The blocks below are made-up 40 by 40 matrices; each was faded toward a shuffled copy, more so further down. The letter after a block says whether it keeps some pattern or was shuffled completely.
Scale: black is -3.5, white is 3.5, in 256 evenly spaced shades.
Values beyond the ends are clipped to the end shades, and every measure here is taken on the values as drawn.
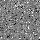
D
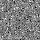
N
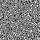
N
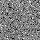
D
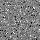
D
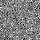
N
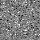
N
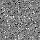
N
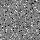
D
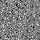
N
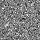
D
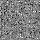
N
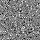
N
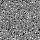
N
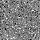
D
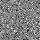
N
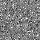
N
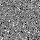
D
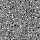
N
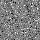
N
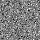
D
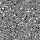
D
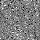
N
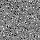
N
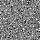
D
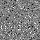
N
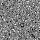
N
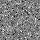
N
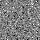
D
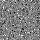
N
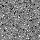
D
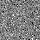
N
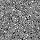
D
